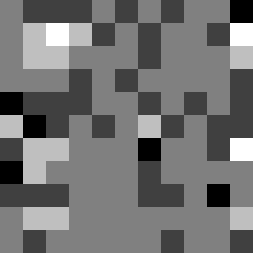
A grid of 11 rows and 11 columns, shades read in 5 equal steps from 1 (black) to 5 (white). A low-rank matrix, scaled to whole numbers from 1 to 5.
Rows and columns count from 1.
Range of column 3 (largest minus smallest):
3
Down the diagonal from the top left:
3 4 4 2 3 3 1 3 3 3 2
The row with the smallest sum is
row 5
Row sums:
26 36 35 30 25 28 33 31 26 36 30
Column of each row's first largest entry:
1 3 2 1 5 1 11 2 4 2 1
